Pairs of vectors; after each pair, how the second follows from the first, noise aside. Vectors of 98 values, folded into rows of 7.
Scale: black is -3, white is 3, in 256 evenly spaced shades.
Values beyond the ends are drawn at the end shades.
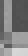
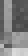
copied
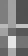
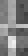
copied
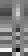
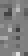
partly zeroed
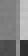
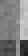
copied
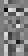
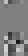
partly zeroed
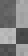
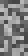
shuffled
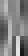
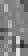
partly zeroed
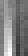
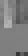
partly zeroed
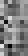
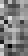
copied
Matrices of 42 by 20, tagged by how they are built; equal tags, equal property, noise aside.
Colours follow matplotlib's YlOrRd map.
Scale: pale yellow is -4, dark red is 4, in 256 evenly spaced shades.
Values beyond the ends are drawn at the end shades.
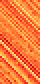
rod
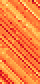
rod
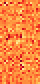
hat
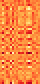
hat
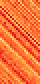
rod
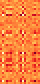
hat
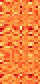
hat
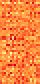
hat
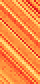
rod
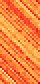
rod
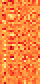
hat
